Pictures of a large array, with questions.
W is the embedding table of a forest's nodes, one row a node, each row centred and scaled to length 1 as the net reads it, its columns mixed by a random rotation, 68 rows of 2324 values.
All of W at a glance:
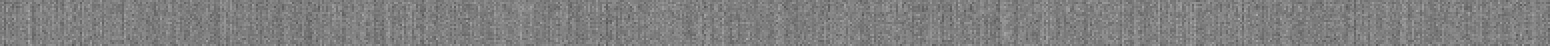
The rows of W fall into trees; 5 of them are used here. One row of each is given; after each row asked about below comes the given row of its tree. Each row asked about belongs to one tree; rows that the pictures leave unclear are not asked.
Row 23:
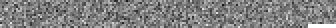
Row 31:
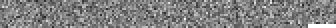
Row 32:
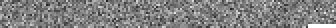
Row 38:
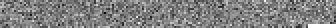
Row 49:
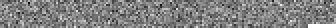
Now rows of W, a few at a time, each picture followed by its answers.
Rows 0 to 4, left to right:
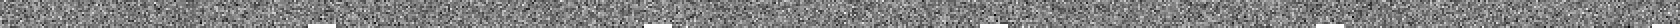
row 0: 49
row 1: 38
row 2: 31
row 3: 31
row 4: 32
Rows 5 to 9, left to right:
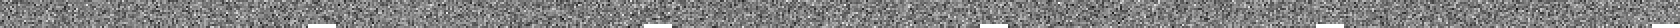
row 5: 32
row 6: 49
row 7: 38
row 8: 38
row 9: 38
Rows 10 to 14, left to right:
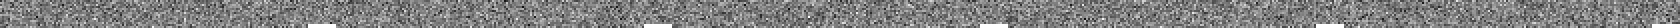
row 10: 38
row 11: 32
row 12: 38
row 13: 38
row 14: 31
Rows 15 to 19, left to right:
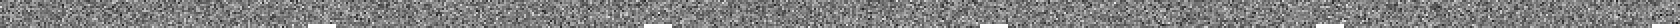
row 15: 38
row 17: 38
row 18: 49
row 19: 31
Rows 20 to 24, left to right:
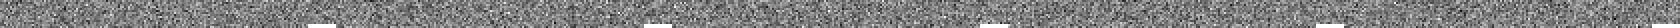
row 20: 32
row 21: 31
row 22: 31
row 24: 38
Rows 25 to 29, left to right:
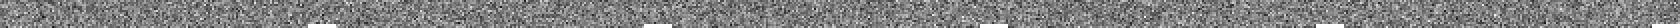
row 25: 31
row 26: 23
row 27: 38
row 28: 38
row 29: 49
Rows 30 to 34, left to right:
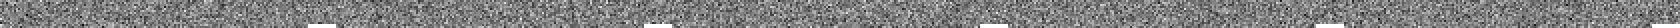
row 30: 23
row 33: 49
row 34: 49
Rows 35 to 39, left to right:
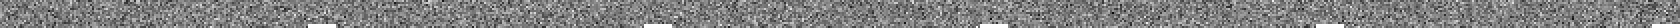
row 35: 32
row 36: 32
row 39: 31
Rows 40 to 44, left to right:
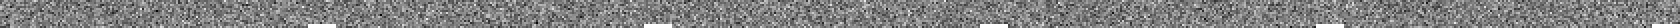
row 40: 38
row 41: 49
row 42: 32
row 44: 31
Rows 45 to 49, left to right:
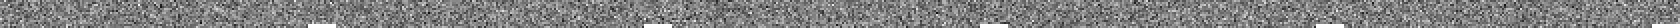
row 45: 49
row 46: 32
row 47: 31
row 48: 32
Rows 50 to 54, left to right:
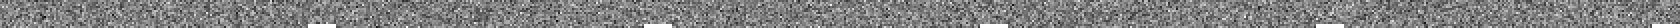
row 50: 31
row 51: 38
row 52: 32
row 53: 32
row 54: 31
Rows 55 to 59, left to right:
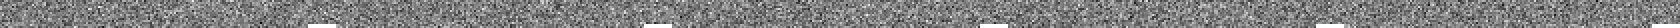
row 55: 32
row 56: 23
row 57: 32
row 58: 32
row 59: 23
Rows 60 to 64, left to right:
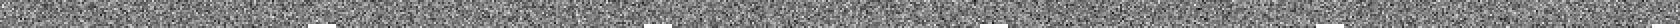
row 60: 31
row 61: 31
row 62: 38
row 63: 38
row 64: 32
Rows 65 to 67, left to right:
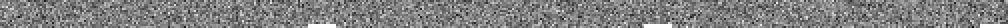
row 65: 31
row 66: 49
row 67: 31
